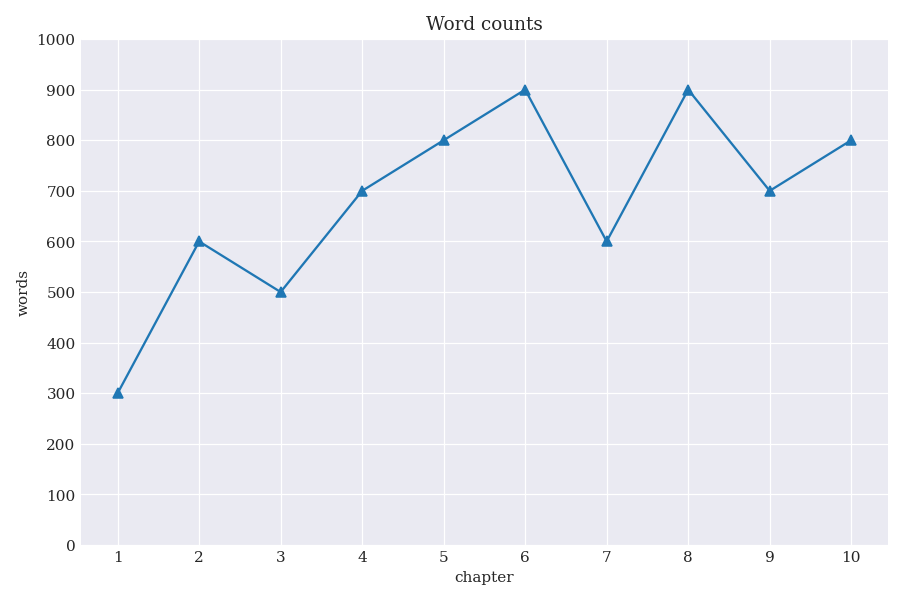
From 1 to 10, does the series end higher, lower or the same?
higher
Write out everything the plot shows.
Title: Word counts
x-axis: chapter, ticks 1 2 3 4 5 6 7 8 9 10
y-axis: words, ticks 0 100 200 300 400 500 600 700 800 900 1000
Values:
300 600 500 700 800 900 600 900 700 800
